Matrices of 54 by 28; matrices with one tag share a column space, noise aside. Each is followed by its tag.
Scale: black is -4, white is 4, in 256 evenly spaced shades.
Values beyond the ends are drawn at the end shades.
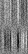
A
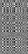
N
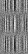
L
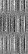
L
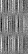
L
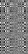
N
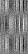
L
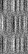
L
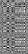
N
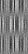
L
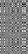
N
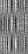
L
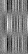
L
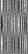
L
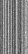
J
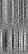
A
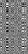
N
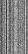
J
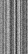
J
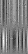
A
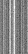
J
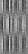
L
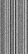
J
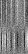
A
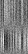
A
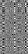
N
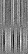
A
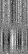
A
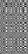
N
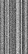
J
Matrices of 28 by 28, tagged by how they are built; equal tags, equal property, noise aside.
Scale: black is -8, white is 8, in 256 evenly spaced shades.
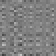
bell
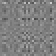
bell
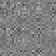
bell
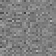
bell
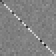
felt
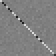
felt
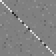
felt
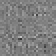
bell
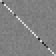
felt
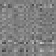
bell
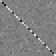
felt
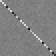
felt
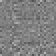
bell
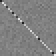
felt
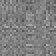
bell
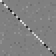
felt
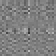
bell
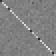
felt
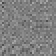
bell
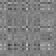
bell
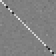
felt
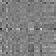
bell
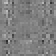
bell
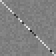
felt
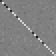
felt
